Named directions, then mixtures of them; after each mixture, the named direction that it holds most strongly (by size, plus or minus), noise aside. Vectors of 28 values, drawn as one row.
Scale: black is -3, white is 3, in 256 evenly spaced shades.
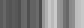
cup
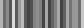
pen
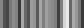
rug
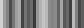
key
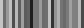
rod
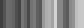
cup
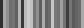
rod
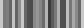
pen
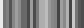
key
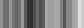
cup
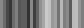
cup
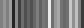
rod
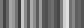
rug
